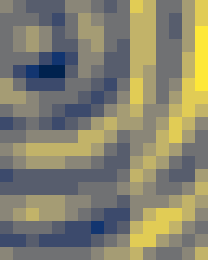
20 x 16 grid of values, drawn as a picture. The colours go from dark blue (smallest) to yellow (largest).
The ninth with the lowest average is the top left. A vertical seam about 60% of the way across splits the table, and the right part is higher. The halves do not mirror each other. Concentric rings centre on the top left. On average the colour sits 50% of the way up the scale. No row or column stands out.
